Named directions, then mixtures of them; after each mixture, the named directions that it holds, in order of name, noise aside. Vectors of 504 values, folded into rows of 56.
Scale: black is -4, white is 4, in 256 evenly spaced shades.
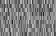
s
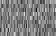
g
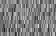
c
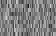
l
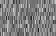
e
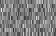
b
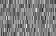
e, g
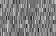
e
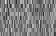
l, s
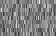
b, c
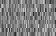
c, g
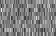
b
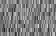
c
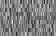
s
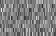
b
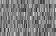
g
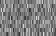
b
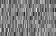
g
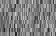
c, l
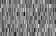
c, g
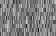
e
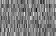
g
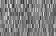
l, s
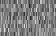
c, g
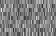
b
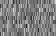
e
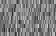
c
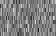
e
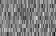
b, c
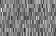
b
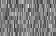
l
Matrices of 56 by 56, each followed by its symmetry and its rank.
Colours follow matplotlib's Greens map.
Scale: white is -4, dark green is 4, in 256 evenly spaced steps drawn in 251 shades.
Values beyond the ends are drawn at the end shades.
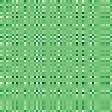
symmetric, rank one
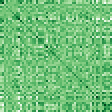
symmetric, rank five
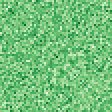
symmetric, full rank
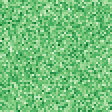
neither, full rank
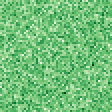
symmetric, full rank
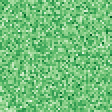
neither, full rank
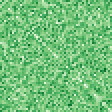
symmetric, full rank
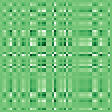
symmetric, rank one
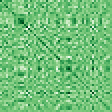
symmetric, rank five
